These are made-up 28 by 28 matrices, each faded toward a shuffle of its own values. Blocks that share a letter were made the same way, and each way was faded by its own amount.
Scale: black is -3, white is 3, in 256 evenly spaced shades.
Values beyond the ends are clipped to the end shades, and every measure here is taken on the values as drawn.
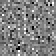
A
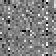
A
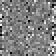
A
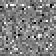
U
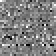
U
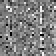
A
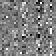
A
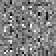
A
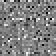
U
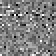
U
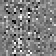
A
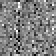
A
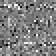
U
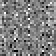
A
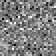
U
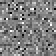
U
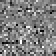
U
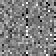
A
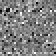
U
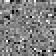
U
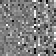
A
